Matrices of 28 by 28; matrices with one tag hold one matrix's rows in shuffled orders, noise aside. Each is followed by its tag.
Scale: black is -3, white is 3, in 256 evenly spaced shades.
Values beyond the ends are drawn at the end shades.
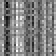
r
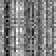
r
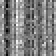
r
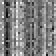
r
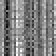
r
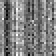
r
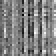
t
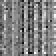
t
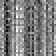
r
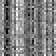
r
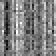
r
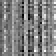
t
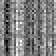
r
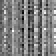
t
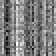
r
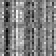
r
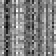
r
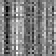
r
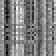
r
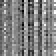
t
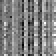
t
